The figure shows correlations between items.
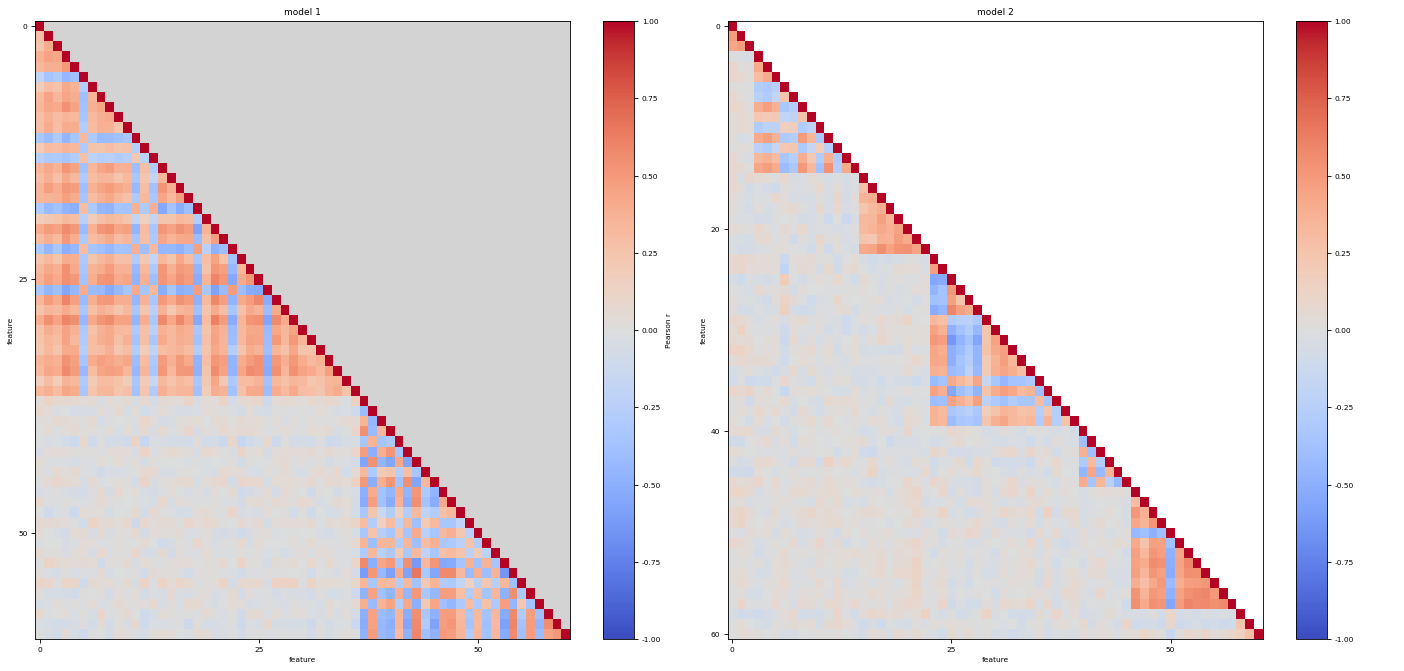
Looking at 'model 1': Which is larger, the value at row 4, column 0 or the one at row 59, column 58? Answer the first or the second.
the second
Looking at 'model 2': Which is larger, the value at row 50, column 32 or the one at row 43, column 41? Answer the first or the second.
the second
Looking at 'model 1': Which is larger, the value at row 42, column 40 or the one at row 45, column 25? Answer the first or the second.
the first
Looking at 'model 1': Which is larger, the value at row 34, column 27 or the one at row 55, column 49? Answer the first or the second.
the first
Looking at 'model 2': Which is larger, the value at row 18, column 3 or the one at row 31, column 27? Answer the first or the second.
the first
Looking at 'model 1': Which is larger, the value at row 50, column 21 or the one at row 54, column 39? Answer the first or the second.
the first
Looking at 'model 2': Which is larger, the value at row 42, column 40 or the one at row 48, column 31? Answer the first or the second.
the first
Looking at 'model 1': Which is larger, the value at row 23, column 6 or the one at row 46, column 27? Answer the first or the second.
the first
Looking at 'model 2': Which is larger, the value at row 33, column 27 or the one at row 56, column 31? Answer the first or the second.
the second
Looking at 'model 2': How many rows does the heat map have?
61
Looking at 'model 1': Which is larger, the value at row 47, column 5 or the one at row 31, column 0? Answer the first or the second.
the second
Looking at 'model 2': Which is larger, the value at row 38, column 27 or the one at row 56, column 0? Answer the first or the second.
the second
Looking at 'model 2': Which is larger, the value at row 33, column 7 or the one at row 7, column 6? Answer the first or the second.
the second
